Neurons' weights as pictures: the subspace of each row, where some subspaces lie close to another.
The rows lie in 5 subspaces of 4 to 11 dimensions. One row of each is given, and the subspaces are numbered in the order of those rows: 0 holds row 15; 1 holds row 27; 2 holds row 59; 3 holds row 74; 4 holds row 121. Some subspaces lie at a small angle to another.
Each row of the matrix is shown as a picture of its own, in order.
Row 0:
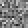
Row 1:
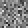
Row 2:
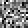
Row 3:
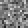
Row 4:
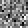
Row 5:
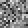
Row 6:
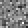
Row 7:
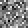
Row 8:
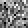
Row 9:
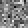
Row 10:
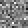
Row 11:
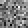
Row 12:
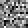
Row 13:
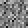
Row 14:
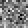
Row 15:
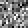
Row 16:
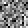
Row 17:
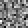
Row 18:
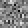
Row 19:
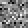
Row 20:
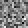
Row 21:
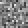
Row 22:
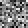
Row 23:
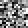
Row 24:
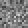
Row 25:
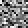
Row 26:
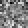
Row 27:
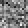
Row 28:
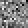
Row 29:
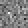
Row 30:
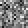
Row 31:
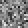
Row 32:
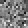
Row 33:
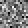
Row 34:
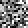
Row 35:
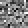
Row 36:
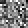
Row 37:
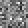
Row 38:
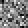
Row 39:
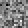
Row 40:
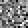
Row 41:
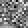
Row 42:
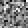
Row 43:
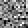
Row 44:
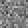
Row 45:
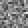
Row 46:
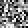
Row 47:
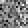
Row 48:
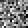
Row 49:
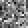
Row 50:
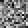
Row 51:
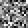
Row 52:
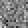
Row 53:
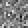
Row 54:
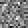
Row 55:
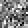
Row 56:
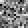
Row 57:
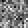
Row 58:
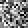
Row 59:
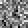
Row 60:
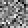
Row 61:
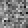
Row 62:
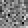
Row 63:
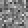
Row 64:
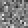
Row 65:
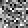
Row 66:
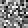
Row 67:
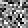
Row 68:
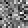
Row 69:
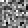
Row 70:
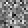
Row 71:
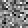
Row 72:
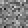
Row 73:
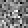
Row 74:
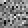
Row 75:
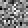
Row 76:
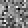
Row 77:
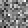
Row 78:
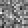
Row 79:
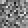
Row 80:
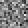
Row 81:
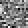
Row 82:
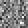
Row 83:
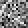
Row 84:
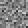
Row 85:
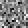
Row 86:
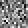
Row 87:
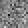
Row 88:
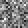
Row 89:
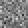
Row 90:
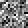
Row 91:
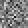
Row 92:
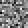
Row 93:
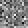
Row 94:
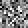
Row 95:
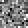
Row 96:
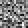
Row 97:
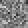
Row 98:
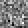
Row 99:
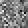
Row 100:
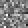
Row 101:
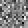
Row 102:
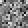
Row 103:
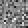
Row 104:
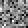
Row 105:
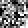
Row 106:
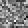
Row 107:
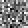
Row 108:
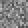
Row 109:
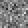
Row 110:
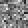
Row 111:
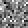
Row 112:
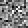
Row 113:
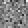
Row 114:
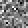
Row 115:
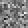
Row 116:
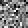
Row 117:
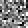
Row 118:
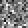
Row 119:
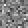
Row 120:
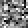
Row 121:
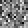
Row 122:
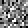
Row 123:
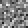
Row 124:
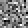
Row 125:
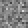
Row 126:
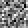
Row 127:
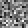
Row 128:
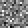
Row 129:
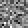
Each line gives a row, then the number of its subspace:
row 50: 3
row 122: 2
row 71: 2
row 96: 2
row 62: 4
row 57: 0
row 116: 0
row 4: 2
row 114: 0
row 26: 2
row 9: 2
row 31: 4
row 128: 2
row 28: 0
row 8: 3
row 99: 1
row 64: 2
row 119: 4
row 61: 3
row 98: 0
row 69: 0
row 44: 3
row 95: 4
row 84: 3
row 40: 4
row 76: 2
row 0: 2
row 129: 2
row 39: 2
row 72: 0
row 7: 0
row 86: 2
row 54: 0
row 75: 0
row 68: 2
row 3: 4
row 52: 2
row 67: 0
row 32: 3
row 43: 3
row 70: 2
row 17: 3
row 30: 4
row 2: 0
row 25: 2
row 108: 1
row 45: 4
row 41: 2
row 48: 4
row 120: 1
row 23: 3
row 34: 2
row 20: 3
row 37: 0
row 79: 3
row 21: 0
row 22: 0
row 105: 3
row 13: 4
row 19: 0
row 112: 3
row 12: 3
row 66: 3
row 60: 2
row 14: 0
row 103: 2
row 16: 2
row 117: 4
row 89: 2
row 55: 0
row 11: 3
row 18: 0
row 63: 4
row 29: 4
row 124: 4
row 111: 2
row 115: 1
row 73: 2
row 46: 2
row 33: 0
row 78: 2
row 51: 1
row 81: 2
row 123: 2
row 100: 3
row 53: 2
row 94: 2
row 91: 0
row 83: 0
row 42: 0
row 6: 0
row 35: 0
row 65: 1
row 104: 4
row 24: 0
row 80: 1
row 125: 0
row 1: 1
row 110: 4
